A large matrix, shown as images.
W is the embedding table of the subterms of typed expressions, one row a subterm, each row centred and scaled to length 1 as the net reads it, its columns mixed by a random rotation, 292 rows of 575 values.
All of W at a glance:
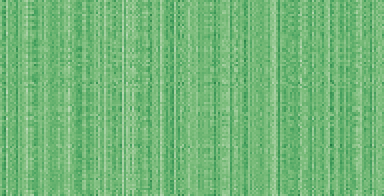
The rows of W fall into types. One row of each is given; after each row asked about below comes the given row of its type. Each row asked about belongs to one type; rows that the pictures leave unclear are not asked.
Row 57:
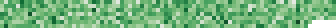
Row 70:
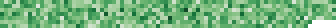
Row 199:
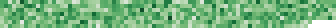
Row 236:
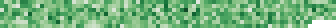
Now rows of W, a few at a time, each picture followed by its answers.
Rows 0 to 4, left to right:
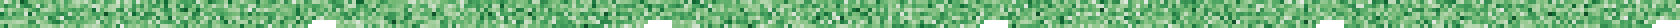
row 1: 236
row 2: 70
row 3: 57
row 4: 70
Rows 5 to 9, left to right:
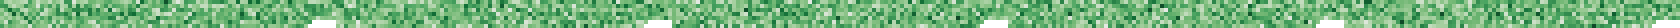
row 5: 236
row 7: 57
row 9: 236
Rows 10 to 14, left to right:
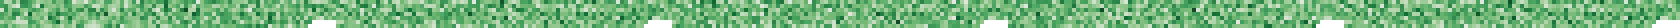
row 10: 236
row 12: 57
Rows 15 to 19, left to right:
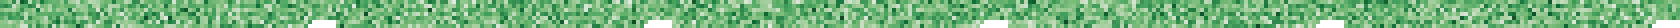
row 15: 70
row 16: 57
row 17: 199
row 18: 236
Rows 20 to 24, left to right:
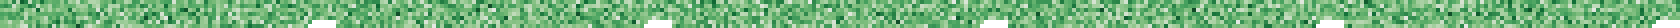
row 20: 70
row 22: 57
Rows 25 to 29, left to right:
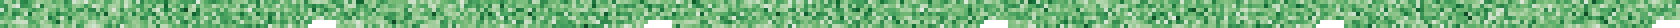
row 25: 236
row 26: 236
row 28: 70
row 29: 199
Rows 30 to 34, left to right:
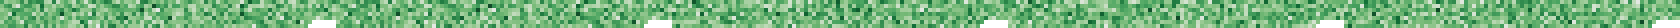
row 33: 199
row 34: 57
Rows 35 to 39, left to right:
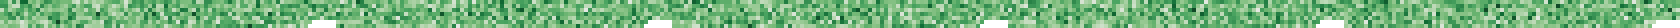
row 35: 236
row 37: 70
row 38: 236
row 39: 199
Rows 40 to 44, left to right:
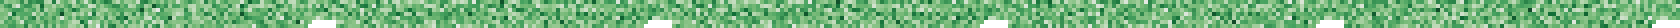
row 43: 57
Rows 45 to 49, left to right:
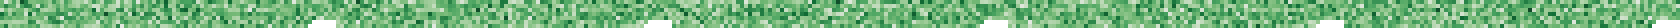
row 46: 199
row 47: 236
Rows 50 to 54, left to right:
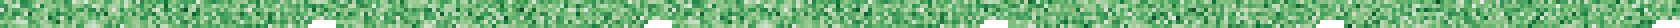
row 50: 236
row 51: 70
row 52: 236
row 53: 70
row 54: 57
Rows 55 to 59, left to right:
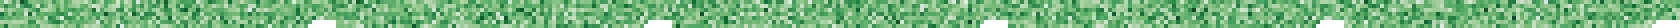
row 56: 70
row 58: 70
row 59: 199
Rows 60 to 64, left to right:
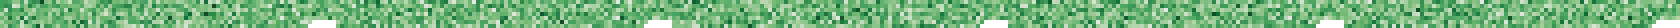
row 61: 57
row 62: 70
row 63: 70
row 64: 57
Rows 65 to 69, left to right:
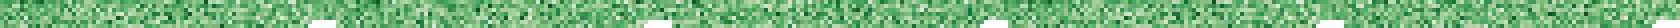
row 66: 199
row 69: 70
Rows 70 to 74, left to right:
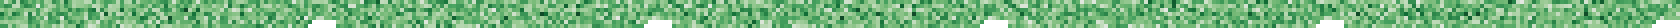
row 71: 70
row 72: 70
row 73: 236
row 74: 199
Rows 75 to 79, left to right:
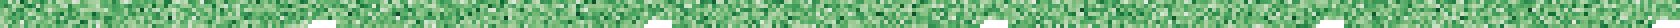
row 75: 199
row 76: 199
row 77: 70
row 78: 57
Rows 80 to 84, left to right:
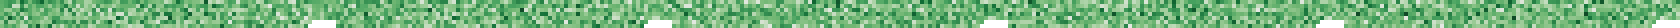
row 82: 236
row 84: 199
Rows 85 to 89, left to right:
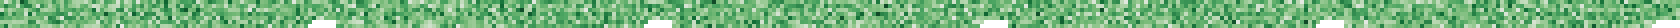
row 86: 236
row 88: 57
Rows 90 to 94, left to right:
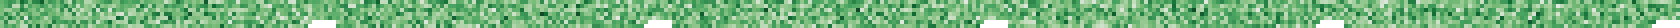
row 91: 70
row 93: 236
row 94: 236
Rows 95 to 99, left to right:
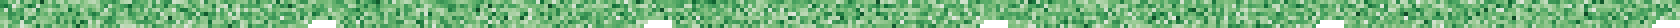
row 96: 199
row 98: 70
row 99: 199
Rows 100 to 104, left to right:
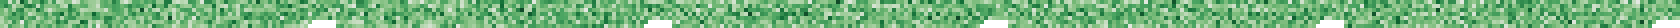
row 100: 199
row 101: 236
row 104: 57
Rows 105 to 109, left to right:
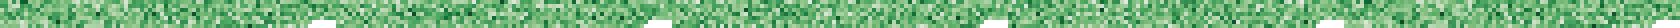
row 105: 236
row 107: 57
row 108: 57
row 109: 236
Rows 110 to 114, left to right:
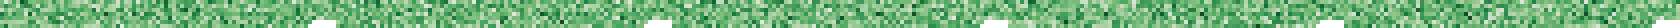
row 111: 57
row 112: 70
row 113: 236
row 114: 199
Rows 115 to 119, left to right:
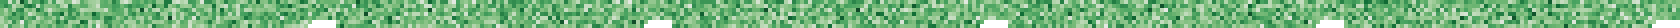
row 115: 199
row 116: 57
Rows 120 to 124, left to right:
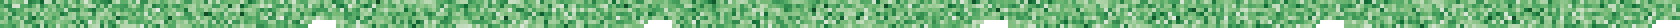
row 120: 70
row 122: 199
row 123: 70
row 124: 70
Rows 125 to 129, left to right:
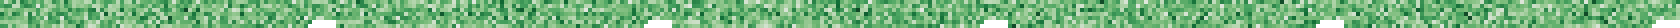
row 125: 70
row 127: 236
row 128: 57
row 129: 199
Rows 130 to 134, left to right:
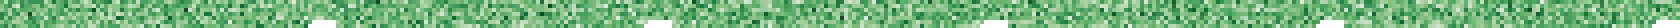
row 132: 199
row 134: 236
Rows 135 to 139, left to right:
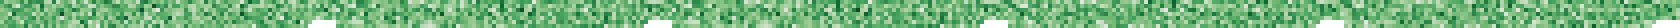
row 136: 236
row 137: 236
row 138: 236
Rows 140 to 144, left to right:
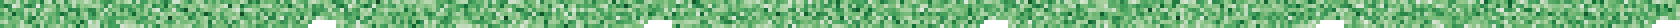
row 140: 70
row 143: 199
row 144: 236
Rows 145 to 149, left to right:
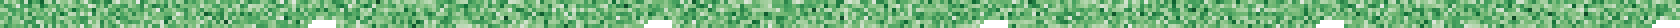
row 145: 57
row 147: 199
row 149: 70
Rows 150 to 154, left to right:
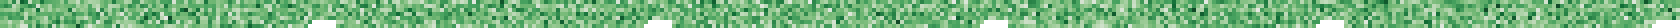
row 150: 70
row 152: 57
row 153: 236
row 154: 199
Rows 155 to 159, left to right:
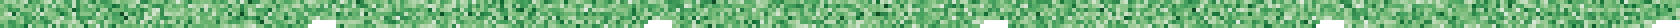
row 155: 199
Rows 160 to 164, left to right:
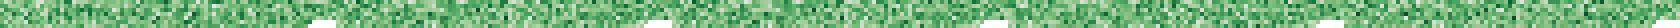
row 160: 236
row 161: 199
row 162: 199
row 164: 199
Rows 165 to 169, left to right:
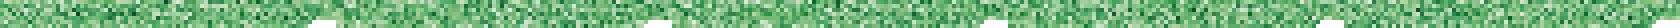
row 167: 236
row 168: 70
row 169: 57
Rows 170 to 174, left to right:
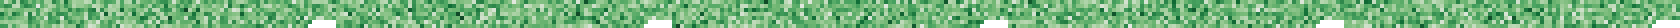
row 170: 70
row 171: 199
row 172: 57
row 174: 70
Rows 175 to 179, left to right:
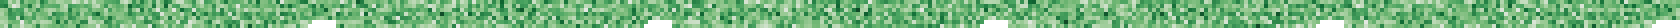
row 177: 236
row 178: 236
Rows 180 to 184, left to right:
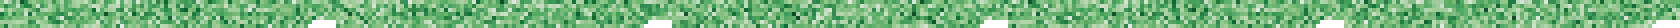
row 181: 236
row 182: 199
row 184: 199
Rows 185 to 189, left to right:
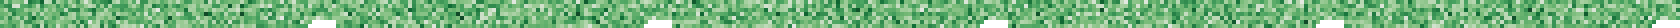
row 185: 70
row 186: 199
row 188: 57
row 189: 70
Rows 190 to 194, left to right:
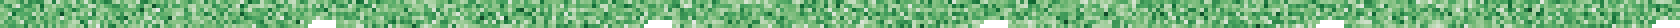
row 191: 70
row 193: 236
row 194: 236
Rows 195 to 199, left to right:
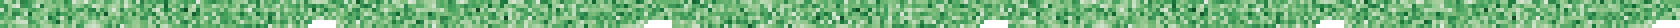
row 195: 236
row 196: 199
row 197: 70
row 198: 236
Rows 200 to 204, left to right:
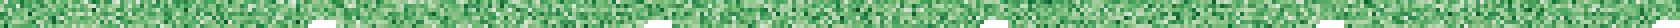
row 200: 57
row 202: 70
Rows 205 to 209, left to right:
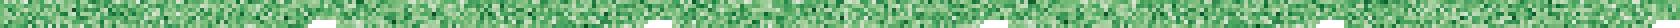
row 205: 57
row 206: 236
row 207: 199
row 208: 236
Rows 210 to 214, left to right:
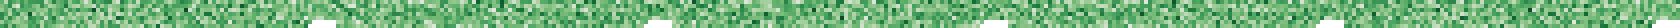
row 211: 236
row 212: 199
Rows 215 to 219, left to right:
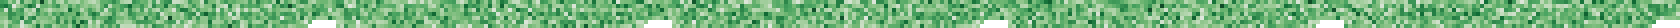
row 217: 199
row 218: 199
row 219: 236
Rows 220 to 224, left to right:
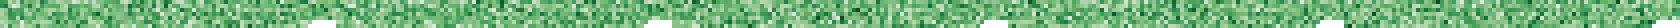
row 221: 236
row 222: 70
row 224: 57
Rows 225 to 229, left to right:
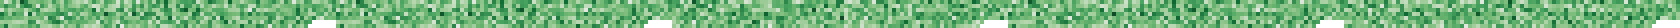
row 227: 199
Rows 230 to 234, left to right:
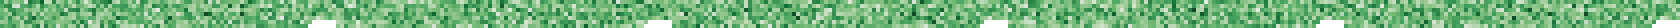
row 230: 70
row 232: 199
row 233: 236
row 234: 70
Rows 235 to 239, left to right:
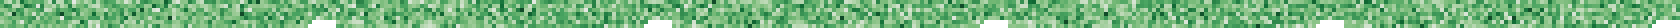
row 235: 199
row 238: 236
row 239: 70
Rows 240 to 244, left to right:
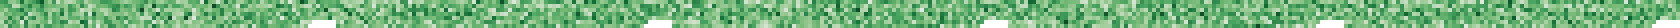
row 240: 199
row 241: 236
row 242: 236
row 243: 236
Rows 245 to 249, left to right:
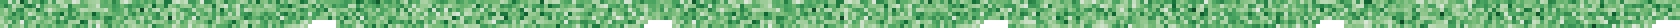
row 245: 199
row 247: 199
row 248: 236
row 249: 236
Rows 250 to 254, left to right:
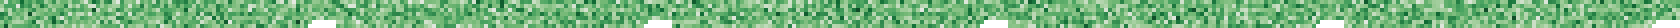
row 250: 57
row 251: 236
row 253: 70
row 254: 199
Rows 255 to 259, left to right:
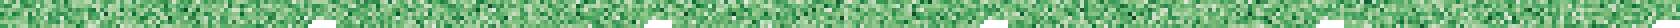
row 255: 70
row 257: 199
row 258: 199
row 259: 70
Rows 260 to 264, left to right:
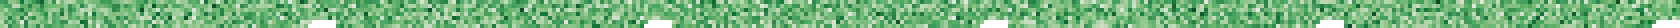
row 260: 199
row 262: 57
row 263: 236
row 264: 57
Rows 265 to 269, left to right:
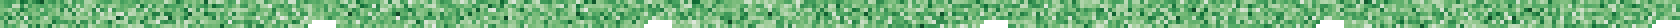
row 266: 199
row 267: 236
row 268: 70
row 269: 70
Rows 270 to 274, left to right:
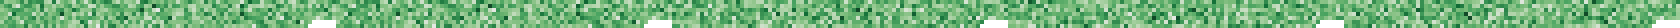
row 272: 70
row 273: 70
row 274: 199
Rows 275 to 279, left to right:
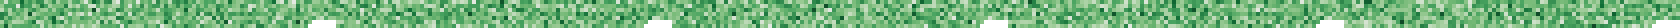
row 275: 57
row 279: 236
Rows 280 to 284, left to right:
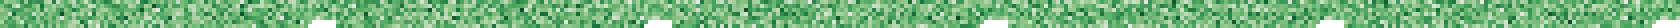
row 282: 57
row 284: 57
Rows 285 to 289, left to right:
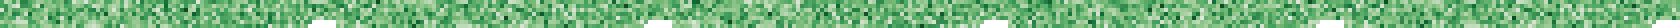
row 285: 236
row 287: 236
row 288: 199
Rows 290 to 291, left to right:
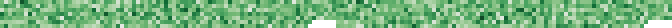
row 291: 70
